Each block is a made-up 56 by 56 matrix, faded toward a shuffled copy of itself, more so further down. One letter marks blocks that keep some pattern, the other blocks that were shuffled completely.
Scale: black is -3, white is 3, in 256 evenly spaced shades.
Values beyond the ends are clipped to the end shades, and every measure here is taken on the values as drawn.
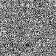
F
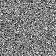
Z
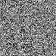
F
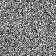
Z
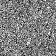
Z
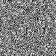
F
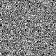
F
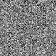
F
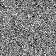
Z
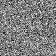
Z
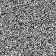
Z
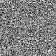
F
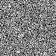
Z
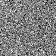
Z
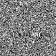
F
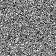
Z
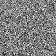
F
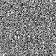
F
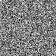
Z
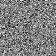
F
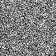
Z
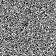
Z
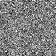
F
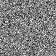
Z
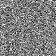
F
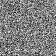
Z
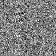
F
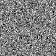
F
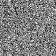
F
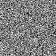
F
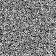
Z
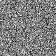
Z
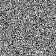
Z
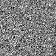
F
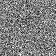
Z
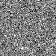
F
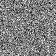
Z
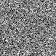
Z
